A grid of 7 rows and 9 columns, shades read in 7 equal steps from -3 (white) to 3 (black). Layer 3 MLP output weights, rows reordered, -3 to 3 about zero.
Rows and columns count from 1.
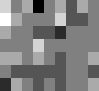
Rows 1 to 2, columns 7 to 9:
1 -1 0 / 1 1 0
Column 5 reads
0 0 1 0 0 1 0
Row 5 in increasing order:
-1 -1 -1 -1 0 0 0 0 1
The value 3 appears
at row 1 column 4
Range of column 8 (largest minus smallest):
2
